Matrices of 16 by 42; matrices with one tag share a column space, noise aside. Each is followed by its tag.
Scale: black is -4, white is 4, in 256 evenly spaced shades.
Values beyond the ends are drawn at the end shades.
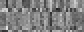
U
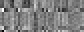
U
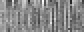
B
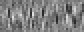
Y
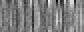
B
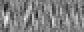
Y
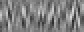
Y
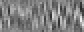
Y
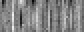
B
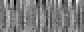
B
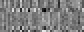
U
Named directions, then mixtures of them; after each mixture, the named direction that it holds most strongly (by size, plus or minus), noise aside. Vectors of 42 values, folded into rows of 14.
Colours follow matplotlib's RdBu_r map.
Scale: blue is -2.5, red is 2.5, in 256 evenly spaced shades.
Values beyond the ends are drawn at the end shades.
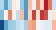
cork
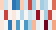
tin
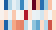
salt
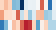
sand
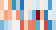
sand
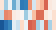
cork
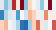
sand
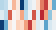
cork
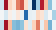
salt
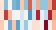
tin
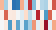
tin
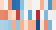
sand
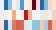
salt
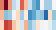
cork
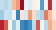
sand
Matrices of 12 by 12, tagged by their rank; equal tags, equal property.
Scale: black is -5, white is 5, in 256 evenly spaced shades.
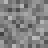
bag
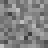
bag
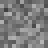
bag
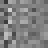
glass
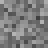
bag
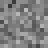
bag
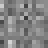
glass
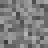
bag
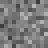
bag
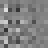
glass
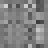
glass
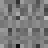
glass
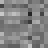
glass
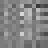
glass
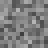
bag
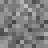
bag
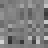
glass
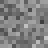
bag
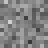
bag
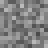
bag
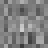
glass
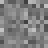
glass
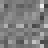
glass
